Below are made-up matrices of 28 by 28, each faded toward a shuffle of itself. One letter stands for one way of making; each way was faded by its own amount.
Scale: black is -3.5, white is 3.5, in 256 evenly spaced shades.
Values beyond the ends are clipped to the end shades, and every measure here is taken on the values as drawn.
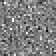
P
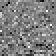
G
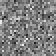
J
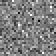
P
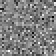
P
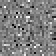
G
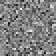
P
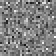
J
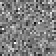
P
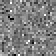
P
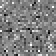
G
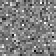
P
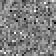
P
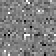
G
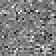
G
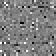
G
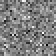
J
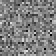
J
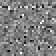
G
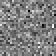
J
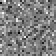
G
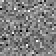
P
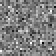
J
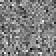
J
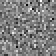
P
